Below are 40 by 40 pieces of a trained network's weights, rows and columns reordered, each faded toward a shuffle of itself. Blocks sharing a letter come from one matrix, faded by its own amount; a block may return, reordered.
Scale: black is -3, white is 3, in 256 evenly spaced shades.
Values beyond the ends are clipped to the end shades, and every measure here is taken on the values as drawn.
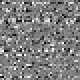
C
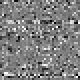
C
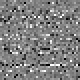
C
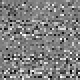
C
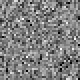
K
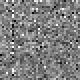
K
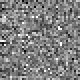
K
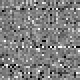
C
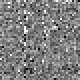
K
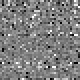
C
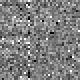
K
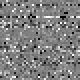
C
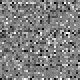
C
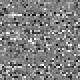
C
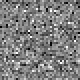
K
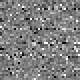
C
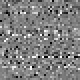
C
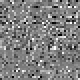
C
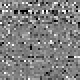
C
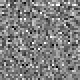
K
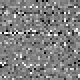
C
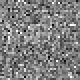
K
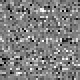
C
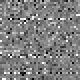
C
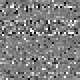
C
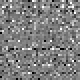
C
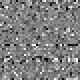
C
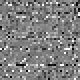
C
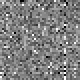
K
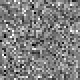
K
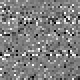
C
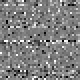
C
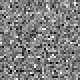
K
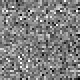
K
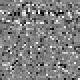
C
